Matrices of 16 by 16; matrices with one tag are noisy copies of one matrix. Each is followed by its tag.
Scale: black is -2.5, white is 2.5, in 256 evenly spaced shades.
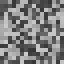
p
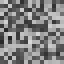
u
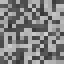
u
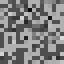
u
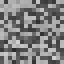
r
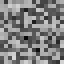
r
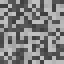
u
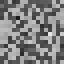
p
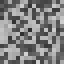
p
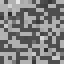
r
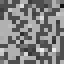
p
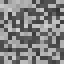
r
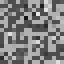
u
